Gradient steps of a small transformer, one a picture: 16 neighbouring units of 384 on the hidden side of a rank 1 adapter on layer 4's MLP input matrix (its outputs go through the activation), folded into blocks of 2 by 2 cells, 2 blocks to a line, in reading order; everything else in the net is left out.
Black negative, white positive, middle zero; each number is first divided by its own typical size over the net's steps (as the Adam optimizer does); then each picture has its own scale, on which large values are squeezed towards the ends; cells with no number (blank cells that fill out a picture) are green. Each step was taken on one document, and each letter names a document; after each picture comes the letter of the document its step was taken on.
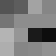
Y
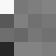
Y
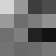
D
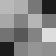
D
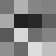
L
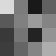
D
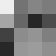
Y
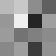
L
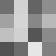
L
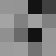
D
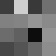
D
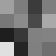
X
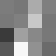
X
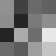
L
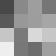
Y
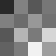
L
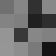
X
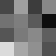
X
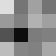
X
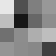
Y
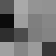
Y
